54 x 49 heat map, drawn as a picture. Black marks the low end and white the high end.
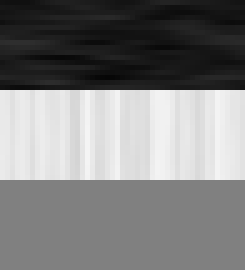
The table splits into 3 rows of 1 panel. Panel 1,1: very low, streaked across, faint in contrast. Panel 2,1: very high, streaked downward, faint in contrast. Panel 3,1: middling, flat.
